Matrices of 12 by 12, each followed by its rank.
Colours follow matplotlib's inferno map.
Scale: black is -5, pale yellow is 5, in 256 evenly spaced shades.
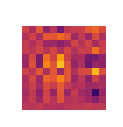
two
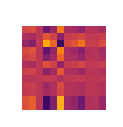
one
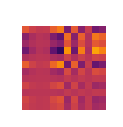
one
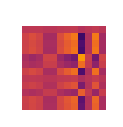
one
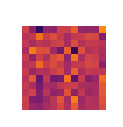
two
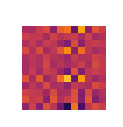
two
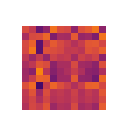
two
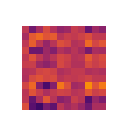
two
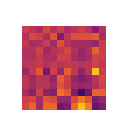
two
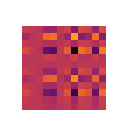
one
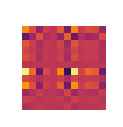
one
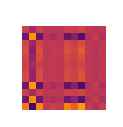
one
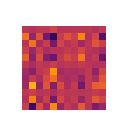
two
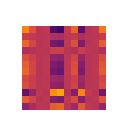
one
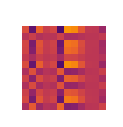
one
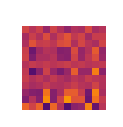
two
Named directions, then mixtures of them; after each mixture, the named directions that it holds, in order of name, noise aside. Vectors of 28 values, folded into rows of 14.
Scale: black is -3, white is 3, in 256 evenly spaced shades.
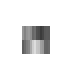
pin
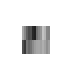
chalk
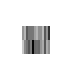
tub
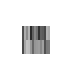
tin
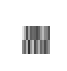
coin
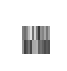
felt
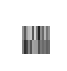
felt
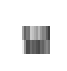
chalk, tin, tub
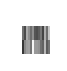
tub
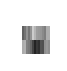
chalk, pin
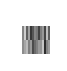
coin, tin, tub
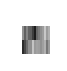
chalk, tub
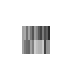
pin, tub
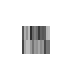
tin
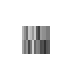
chalk, coin, felt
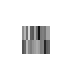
coin, felt, tin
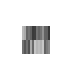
chalk, pin, tub
